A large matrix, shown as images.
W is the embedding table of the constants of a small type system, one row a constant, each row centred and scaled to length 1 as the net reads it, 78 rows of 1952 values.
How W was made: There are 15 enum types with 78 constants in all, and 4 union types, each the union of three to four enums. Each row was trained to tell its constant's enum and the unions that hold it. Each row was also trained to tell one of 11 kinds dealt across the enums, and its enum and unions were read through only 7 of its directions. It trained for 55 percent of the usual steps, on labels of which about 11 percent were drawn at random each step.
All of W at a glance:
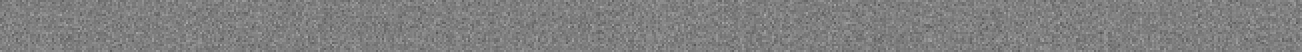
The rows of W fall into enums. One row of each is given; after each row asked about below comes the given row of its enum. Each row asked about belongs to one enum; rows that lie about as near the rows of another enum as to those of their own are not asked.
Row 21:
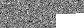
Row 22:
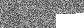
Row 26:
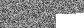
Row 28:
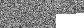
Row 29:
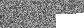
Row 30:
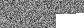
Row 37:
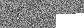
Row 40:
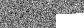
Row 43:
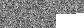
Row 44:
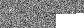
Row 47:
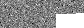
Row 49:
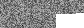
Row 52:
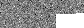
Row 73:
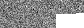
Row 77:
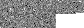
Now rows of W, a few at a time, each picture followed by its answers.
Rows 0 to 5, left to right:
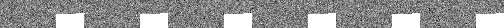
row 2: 40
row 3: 49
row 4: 30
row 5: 22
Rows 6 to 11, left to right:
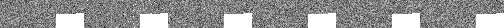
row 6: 44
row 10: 43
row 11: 44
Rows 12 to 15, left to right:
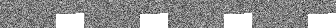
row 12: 37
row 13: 49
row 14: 29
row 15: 49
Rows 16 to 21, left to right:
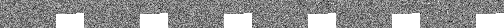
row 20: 22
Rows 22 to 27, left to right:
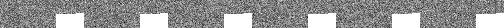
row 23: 73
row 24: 37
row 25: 29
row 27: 30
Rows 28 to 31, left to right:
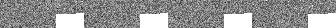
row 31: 29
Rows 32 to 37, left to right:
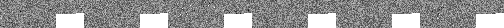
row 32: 52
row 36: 37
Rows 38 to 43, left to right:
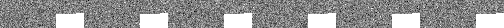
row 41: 26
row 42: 29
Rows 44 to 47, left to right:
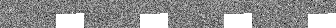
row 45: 29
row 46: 37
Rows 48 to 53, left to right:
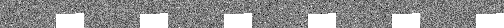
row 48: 22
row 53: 49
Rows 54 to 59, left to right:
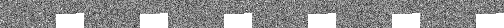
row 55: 40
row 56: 28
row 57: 30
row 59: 30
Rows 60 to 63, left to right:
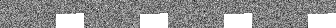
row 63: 49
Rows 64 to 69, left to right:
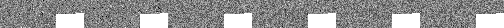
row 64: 77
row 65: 47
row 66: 43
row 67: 40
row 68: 44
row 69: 44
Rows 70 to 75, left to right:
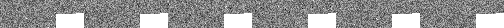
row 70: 40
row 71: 47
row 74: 30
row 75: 37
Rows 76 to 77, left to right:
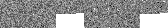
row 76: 44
